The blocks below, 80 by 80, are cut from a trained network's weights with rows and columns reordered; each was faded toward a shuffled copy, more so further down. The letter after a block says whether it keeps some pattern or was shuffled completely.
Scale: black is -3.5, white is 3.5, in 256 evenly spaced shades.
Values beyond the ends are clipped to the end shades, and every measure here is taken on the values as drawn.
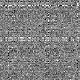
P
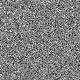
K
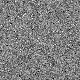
K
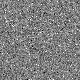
K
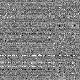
P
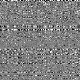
P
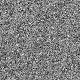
K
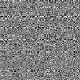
P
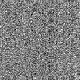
P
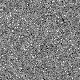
K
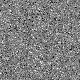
K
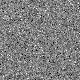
K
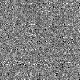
P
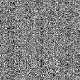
P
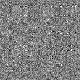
P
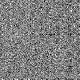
P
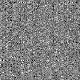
P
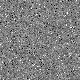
K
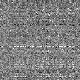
P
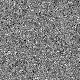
K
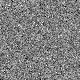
K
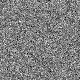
K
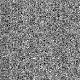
P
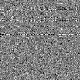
P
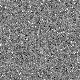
K
